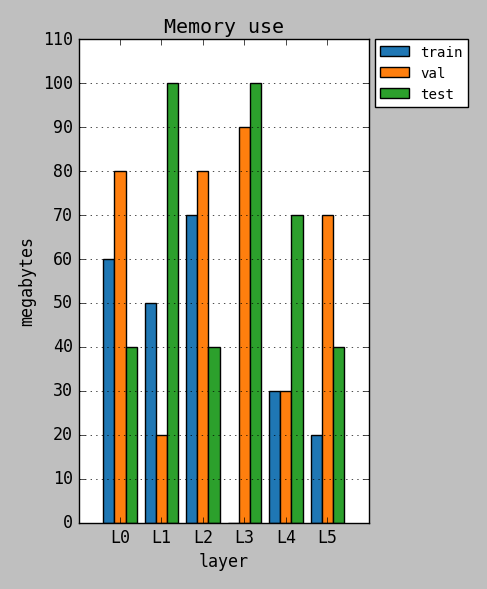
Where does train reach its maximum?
L2
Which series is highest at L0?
val
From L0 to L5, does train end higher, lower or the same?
lower
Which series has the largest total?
test
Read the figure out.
Title: Memory use
x-axis: layer, ticks L0 L1 L2 L3 L4 L5
y-axis: megabytes, ticks 0 10 20 30 40 50 60 70 80 90 100 110
Legend: train, val, test
Values:
train: 60 50 70 0 30 20
val: 80 20 80 90 30 70
test: 40 100 40 100 70 40
